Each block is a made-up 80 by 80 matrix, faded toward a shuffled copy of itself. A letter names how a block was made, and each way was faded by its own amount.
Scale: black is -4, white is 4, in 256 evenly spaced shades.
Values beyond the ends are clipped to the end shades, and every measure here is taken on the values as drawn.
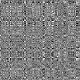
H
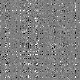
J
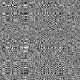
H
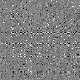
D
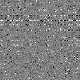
D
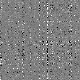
J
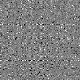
D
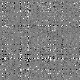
J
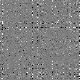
J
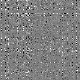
J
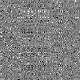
D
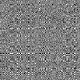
H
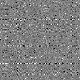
D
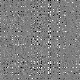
J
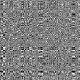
H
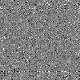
D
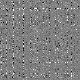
J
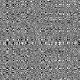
H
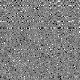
D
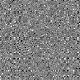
D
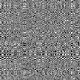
H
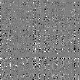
J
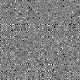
D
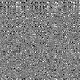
D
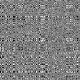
H
